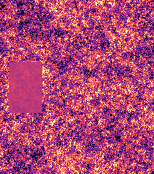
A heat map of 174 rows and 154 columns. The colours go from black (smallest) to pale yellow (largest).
Histogram: bell-shaped. Slope: none. Calmest part: middle left. Odd patch: calmer, in the middle left. Odd rows or columns: none. Mirror symmetry: none. Stripes: none.
